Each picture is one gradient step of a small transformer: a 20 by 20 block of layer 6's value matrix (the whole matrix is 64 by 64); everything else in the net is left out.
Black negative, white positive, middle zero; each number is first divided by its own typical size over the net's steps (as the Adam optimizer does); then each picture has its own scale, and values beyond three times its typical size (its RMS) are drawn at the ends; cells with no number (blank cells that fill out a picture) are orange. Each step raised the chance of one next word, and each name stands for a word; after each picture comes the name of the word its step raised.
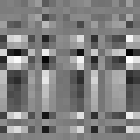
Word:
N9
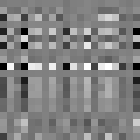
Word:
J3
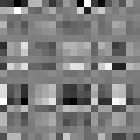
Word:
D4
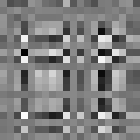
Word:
N9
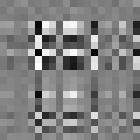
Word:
N9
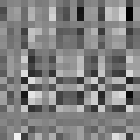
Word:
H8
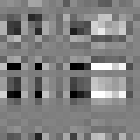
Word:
J3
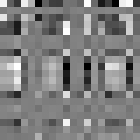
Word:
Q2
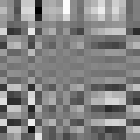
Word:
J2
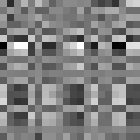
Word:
D4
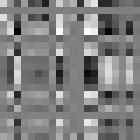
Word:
Q2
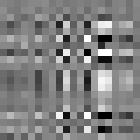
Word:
N9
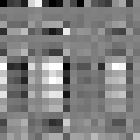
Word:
Q2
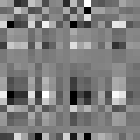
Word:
D4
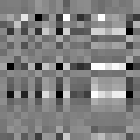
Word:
J3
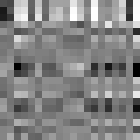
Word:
H8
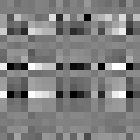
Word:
J3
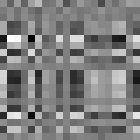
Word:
N9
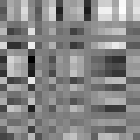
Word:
H8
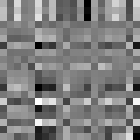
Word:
J2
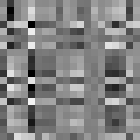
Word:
H8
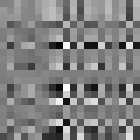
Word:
J2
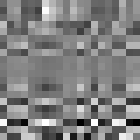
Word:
J2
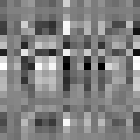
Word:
Q2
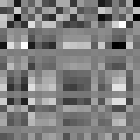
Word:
D4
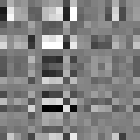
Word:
H8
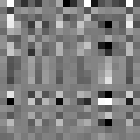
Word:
D4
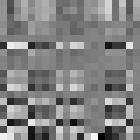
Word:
J2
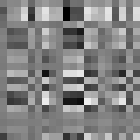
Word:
H8
